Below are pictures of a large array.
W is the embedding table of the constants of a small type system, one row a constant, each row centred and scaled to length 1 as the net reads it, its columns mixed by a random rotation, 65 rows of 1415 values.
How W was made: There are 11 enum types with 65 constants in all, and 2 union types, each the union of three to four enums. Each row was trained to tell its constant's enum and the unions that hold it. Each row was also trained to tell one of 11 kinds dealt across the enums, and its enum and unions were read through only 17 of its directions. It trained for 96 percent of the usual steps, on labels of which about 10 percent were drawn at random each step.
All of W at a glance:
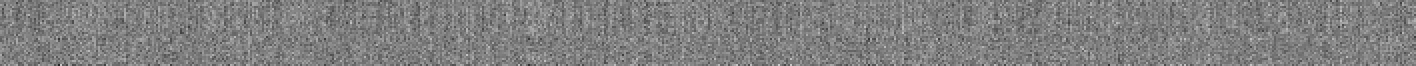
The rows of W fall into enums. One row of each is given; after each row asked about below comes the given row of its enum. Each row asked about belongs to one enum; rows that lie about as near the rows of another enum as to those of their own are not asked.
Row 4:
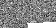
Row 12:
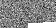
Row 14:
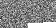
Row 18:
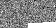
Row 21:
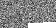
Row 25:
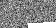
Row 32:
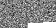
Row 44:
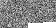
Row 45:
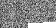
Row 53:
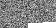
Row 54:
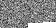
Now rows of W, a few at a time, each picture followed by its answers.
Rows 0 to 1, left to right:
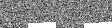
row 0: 53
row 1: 45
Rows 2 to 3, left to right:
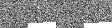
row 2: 14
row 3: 18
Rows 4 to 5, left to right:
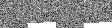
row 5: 32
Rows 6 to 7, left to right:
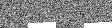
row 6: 21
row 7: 53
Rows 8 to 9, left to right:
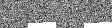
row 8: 53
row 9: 25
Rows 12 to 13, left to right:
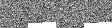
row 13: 25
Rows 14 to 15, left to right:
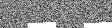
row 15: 4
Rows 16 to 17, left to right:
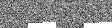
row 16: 18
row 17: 14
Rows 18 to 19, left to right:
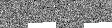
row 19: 53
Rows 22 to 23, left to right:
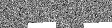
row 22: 21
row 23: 21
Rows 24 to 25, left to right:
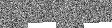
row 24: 4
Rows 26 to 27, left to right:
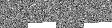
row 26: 53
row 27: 18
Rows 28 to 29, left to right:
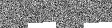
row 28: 12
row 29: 32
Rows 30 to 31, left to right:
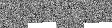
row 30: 12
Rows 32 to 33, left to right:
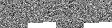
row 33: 14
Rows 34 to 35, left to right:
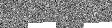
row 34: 18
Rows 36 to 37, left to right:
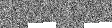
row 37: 45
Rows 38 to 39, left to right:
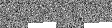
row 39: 45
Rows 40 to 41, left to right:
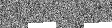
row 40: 45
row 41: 12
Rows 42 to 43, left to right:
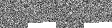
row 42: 32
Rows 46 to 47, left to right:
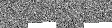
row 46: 18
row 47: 4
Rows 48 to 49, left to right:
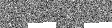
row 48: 4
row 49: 45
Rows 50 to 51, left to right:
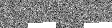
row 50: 32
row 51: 21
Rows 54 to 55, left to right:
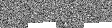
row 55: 14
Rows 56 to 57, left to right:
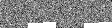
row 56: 32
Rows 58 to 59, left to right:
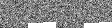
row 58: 44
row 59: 14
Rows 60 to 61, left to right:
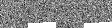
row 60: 54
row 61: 14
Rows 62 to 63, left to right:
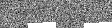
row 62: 53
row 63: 32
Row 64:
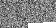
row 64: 45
